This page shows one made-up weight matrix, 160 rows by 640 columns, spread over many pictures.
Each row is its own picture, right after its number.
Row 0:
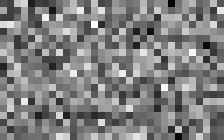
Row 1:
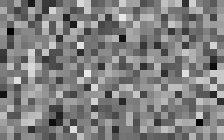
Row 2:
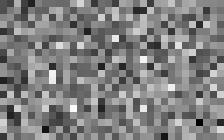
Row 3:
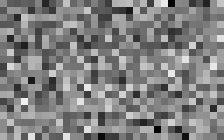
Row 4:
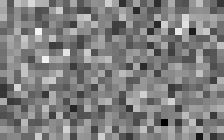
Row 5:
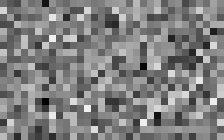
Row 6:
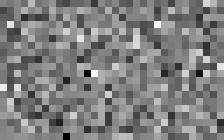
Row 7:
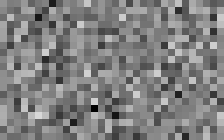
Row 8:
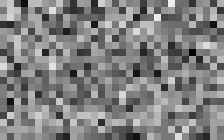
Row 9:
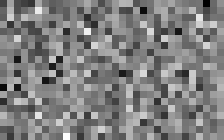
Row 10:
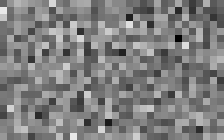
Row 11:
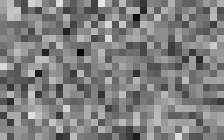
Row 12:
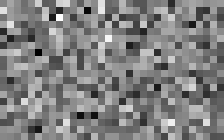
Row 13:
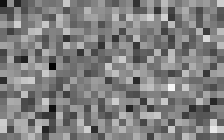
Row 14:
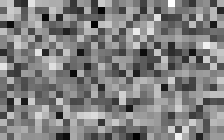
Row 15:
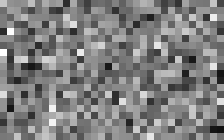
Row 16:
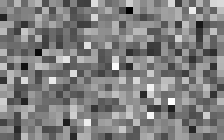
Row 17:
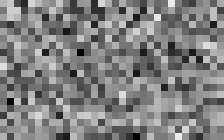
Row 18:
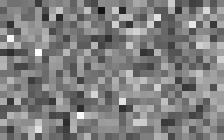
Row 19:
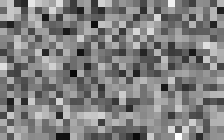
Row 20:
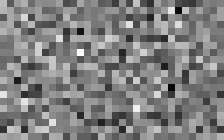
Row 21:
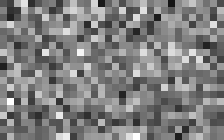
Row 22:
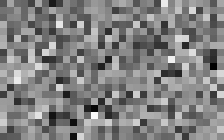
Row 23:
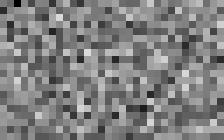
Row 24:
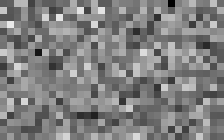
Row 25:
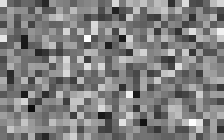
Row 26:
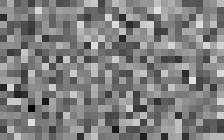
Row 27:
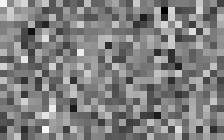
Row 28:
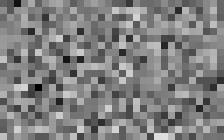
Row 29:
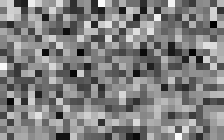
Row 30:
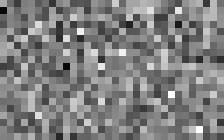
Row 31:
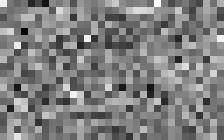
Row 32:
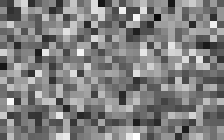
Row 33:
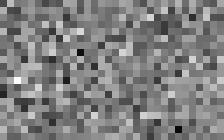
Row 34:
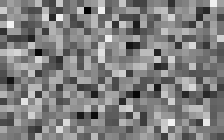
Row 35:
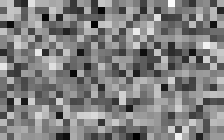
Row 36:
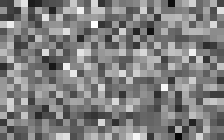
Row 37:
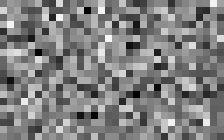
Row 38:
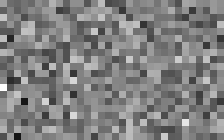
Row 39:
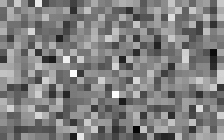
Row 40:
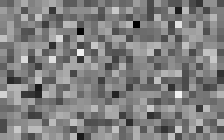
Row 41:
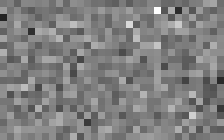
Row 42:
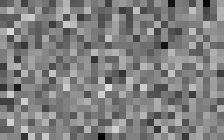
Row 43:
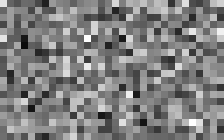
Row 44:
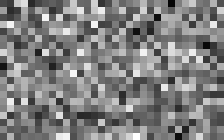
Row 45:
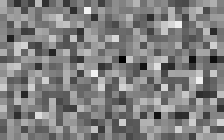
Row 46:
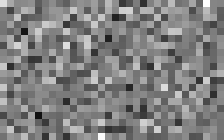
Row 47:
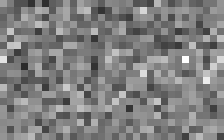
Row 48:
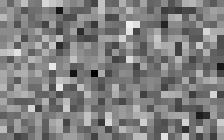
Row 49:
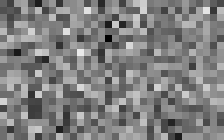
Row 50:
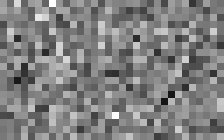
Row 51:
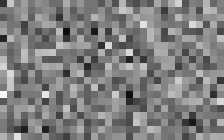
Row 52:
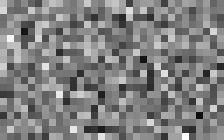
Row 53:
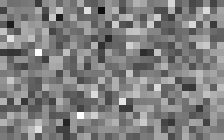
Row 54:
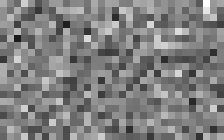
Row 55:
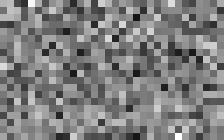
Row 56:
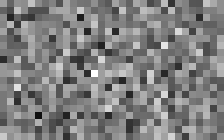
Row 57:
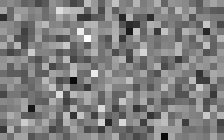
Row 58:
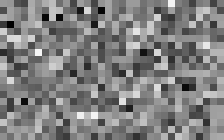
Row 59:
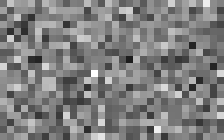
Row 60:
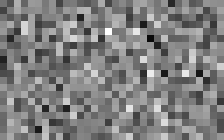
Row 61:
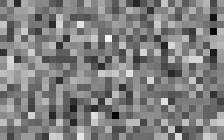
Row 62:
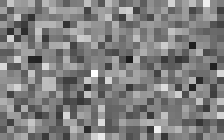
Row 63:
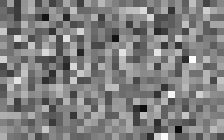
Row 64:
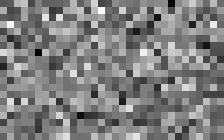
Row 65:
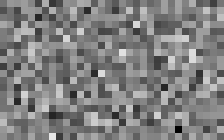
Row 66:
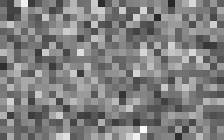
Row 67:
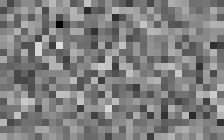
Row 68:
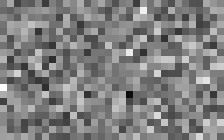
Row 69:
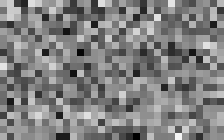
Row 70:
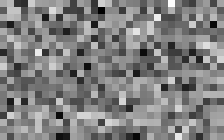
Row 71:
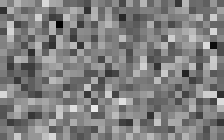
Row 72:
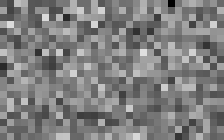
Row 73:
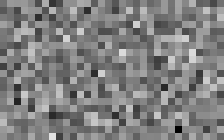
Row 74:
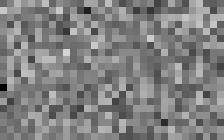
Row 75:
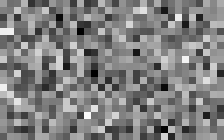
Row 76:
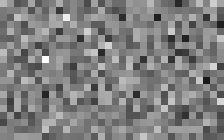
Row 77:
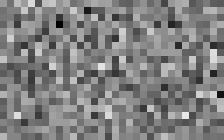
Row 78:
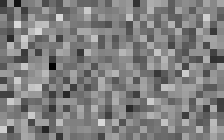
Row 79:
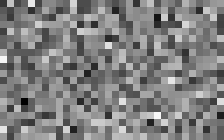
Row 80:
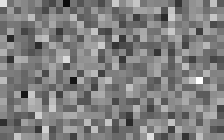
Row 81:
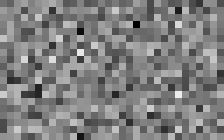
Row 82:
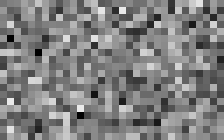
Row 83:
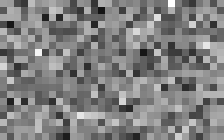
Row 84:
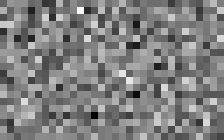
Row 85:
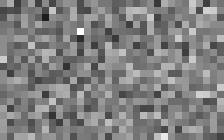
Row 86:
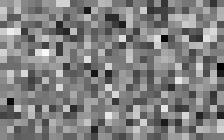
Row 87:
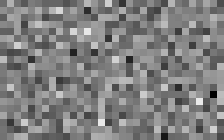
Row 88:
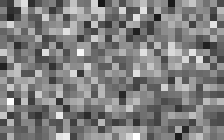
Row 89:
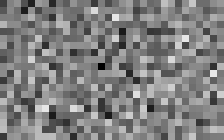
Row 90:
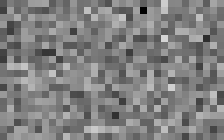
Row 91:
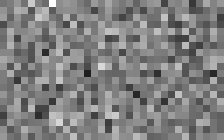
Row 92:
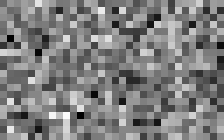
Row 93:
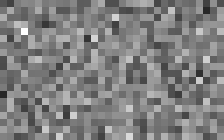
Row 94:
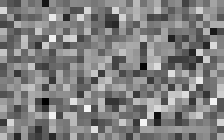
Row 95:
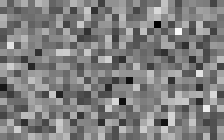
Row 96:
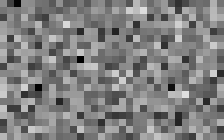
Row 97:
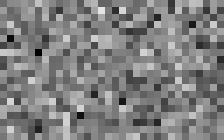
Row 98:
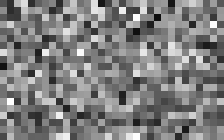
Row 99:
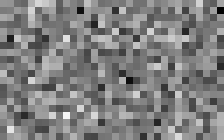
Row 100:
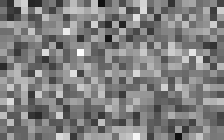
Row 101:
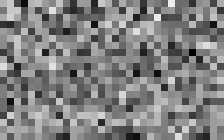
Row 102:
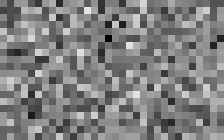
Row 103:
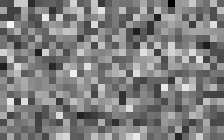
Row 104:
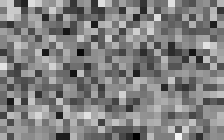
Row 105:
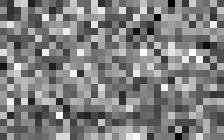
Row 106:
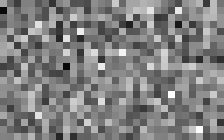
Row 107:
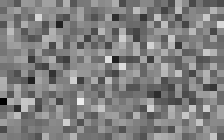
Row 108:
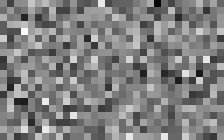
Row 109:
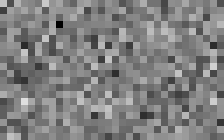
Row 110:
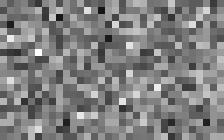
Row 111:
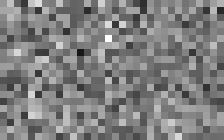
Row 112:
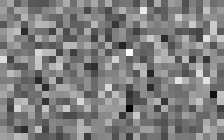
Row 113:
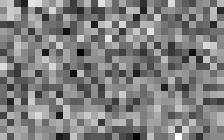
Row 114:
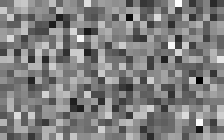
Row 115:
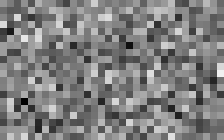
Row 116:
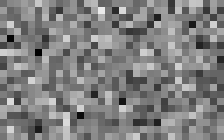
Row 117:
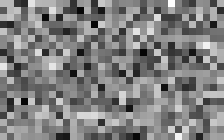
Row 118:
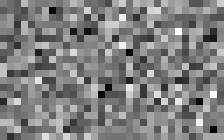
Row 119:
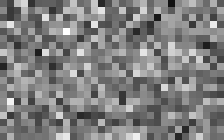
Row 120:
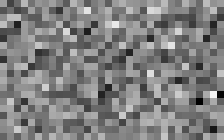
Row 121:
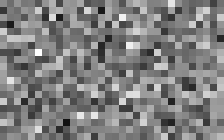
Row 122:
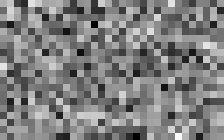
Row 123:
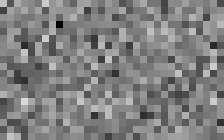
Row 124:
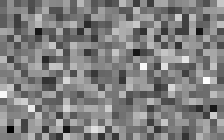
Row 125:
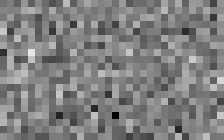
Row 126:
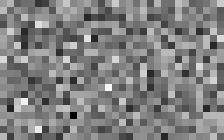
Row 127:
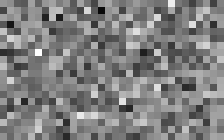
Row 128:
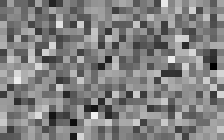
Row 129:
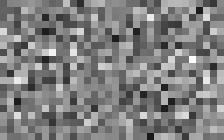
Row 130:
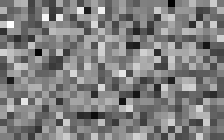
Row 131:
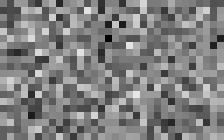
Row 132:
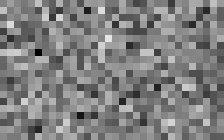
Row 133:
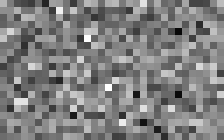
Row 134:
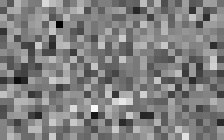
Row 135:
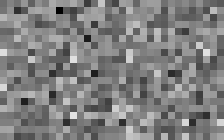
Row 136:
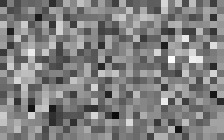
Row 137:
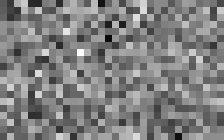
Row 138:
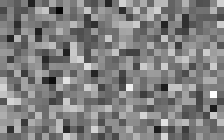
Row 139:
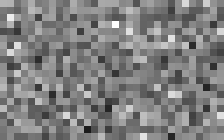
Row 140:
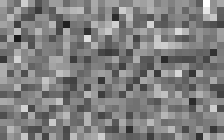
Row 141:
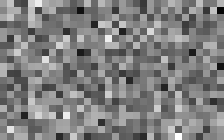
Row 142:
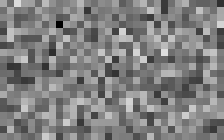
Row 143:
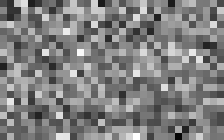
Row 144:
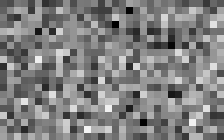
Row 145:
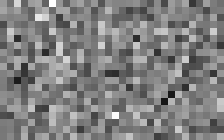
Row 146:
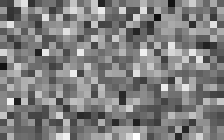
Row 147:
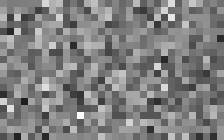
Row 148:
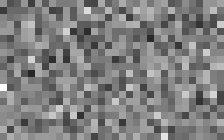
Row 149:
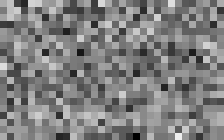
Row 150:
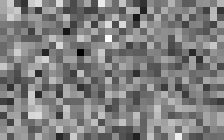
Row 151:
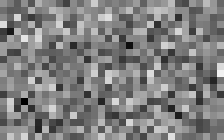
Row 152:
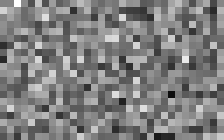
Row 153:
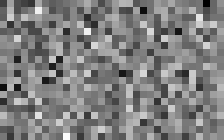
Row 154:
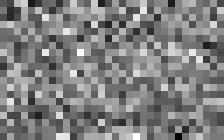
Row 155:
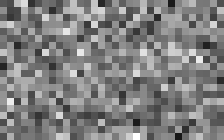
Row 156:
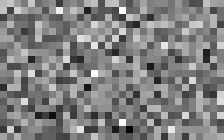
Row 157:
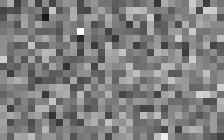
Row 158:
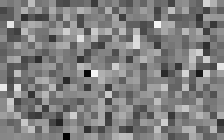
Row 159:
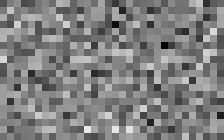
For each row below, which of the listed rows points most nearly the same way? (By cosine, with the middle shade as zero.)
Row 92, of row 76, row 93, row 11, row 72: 72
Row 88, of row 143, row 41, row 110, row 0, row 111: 143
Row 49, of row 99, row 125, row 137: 137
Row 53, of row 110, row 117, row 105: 110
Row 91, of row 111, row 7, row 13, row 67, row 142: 67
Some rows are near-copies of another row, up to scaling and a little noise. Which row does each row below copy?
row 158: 6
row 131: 102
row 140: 54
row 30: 106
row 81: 40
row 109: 123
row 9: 153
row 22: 128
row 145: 50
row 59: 62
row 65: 73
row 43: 25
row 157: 85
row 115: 151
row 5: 94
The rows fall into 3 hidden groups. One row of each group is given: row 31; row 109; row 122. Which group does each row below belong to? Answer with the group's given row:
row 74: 31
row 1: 109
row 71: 109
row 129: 109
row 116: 122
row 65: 109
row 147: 31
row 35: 122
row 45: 109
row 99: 122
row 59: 31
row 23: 109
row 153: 31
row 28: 109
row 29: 122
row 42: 31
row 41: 109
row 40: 109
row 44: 122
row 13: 109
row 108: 31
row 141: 122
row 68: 31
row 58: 122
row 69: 122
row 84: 122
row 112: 31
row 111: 122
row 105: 122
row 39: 109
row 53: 122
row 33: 109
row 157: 109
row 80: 109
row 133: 31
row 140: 31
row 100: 122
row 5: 109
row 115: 31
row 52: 31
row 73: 109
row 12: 122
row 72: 122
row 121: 122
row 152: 109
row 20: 109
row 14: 122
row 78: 109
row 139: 31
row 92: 122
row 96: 109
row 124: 31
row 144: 31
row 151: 31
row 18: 122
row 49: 122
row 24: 122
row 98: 122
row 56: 31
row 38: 31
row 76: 109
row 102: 122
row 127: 122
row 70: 122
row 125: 109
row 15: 109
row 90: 31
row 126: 31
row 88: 122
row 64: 122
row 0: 122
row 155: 122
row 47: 31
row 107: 109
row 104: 122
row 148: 31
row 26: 31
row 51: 31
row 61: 109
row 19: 122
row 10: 109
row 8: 122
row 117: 122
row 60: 31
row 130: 122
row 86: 31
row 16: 109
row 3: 31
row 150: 122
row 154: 122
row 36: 122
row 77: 109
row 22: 109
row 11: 122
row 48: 31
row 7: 109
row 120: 31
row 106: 109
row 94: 109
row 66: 122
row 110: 122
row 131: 122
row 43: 31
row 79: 109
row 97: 122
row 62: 31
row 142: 109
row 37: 122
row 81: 109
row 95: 31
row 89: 109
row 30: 109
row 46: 31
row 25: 31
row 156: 31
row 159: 31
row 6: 31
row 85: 109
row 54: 31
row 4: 31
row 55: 122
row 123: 109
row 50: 109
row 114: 109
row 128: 109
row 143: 122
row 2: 109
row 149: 122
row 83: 122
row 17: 122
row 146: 122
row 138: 31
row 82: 122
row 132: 122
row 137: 122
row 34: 122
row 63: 109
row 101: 122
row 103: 122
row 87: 31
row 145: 109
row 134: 109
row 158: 31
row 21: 122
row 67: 109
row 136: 109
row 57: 31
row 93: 31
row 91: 109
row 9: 31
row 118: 31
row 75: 31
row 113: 122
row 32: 122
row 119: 122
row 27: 109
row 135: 31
